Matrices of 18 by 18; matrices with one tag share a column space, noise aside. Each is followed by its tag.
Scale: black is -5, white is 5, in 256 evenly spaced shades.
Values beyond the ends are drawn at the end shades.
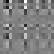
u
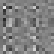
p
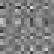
p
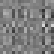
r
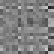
p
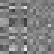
p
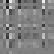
u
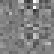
u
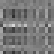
r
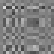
p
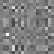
p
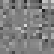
u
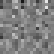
u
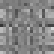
r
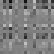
u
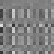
r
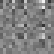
u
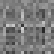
r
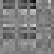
u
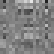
u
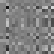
p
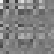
u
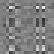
p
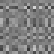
p
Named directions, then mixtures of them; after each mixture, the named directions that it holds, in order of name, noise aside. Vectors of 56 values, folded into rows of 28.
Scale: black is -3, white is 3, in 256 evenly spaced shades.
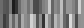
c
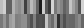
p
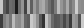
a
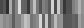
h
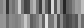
h, p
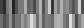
c, p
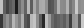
a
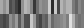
c, h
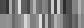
h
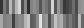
a, h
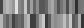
a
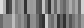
a, p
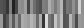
c, h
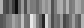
a, c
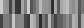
a, h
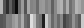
a, c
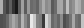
a, c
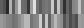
h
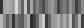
a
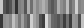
a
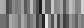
c, p
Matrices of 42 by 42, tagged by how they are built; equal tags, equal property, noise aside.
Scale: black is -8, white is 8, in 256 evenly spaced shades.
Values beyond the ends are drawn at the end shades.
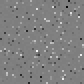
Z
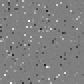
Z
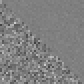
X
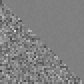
X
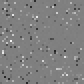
Z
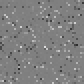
Z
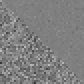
X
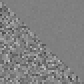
X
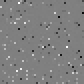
Z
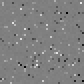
Z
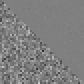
X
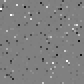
Z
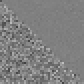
X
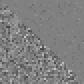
X
